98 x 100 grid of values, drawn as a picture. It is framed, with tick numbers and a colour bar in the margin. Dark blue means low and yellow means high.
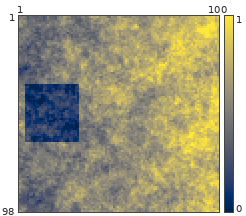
Ninth with the lowest average: middle left. Odd patch: lower, in the middle left. Slope: up to the right. Grain: blotchy.
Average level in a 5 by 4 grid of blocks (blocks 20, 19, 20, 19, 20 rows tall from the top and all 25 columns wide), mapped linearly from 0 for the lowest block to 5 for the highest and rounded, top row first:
2 3 4 5 / 1 3 4 4 / 0 2 3 5 / 2 2 3 5 / 2 3 3 4
